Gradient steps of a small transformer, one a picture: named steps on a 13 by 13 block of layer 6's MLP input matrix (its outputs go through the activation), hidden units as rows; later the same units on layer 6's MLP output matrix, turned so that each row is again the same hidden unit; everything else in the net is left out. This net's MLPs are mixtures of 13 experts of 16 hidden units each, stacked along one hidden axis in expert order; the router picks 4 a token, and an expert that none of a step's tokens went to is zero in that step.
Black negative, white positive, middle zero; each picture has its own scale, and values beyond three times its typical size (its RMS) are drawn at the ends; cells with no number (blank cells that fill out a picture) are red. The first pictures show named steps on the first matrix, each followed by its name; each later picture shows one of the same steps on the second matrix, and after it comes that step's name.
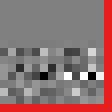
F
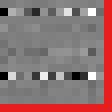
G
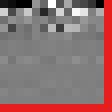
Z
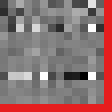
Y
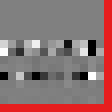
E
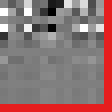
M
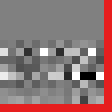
F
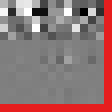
M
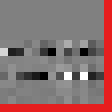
E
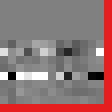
E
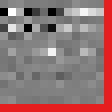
Y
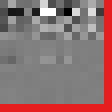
M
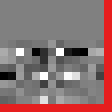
F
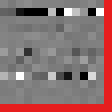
G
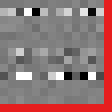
G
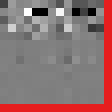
M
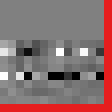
E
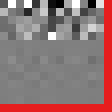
Z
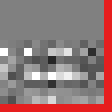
F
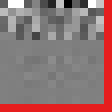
Z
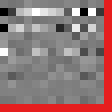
Y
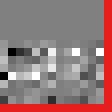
F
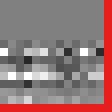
F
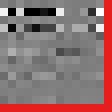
Y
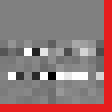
E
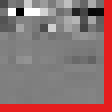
M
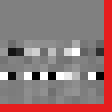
E
